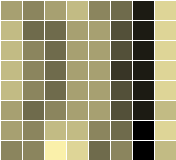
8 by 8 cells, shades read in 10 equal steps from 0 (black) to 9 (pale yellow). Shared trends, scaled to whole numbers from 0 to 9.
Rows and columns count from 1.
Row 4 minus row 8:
2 0 -5 -2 2 -3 1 1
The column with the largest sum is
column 8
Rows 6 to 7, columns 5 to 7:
6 3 1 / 5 4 0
